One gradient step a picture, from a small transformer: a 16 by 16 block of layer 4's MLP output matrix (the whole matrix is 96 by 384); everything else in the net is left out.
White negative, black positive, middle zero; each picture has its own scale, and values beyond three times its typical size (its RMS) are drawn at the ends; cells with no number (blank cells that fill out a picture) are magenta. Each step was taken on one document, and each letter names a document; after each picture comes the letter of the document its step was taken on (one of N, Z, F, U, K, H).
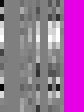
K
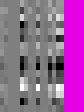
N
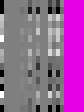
K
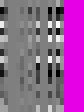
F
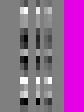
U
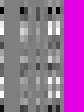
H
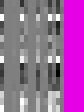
N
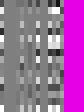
K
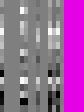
H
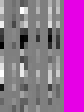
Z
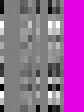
K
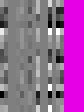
F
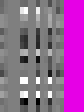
U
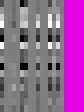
Z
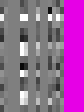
N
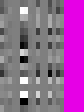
U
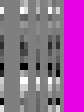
U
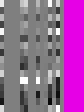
U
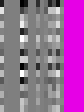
N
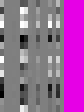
Z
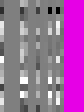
H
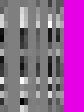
Z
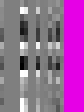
N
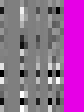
U
